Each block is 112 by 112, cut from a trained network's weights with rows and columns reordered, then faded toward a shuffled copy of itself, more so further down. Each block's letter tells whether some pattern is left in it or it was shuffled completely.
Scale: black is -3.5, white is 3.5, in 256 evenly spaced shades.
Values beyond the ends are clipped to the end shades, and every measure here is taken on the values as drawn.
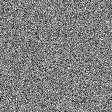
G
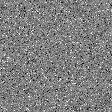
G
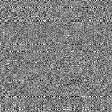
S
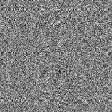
S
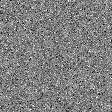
G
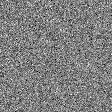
G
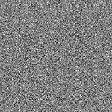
S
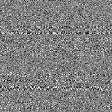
S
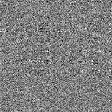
S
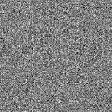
S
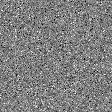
G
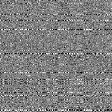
S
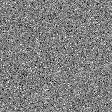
G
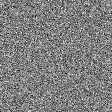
G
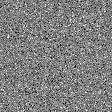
G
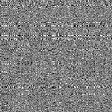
S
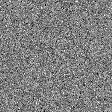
G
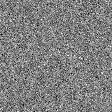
G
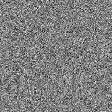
S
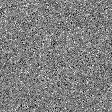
G
